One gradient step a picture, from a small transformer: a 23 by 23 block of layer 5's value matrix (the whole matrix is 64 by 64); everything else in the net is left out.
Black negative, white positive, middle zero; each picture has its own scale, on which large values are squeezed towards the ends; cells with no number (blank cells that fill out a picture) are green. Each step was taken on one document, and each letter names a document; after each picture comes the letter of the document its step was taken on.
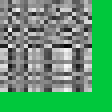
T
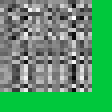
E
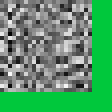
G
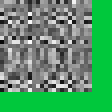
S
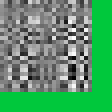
E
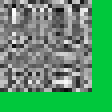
T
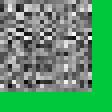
G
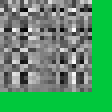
E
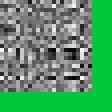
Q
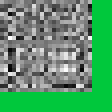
G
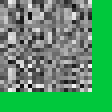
G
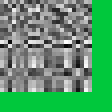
T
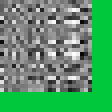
Q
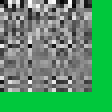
S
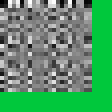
S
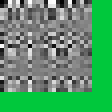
S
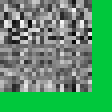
E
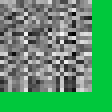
E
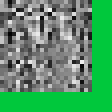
G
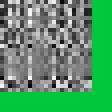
S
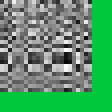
T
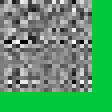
E
